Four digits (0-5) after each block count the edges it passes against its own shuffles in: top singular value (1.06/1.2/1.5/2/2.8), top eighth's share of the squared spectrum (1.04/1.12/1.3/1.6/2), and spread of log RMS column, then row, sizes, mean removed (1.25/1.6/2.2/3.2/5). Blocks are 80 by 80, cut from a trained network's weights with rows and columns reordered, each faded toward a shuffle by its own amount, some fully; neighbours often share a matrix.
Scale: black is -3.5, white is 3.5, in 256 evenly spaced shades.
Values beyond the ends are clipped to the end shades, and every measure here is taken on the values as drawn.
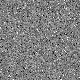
0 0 0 0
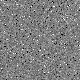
0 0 0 0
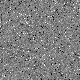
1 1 0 0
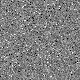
0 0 0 0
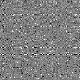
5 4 2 2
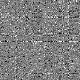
4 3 2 2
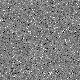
1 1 0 0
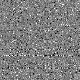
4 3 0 2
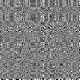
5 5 2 3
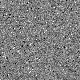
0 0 0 0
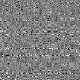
4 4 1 3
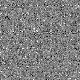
3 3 0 2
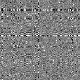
4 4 2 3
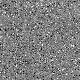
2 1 0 0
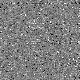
3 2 0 1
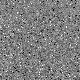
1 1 0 0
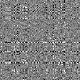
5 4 2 3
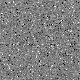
2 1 0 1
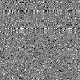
4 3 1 2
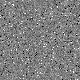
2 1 0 0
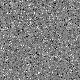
1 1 0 0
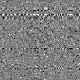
4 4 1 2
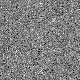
1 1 0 0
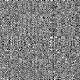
4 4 1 2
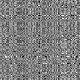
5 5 2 3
